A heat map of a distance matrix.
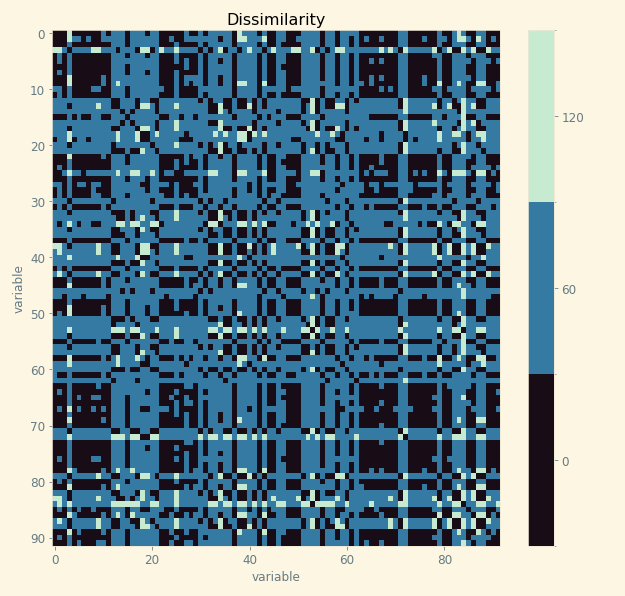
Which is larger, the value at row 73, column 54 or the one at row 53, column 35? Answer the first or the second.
the second
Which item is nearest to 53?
84
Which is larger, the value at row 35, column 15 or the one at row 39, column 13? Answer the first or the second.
the first
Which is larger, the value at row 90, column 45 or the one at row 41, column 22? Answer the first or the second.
the second
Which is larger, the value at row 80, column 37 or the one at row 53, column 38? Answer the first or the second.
the second
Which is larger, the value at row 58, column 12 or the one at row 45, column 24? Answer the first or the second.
the first
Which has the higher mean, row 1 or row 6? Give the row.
1
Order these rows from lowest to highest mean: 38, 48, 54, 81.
48, 81, 54, 38
